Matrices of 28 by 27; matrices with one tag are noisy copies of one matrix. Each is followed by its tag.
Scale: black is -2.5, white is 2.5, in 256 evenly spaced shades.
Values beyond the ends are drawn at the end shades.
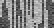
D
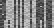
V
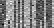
V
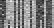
V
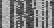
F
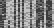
V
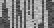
D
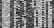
F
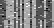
V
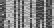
V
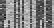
V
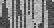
D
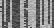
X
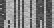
V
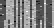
V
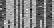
V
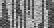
D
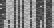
V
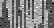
D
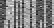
V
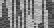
D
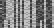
V
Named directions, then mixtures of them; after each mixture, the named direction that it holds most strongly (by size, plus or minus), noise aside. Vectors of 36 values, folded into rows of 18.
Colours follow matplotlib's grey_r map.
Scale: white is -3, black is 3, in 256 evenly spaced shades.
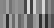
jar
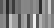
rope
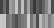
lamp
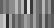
jar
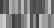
lamp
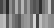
lamp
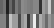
rope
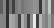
rope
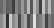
rope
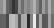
rope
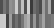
lamp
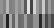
jar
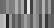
jar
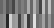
rope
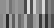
jar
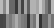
lamp
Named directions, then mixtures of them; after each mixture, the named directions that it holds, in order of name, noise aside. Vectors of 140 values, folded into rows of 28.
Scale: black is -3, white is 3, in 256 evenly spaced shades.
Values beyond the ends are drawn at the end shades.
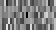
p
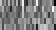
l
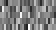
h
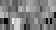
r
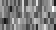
l, r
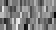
h, r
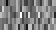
h, p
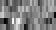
h, r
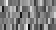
h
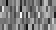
h, p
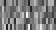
h, p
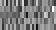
l, p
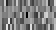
p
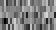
p, r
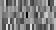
p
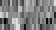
l, r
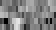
r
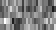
l, r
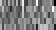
l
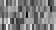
p, r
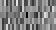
l, p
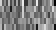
l
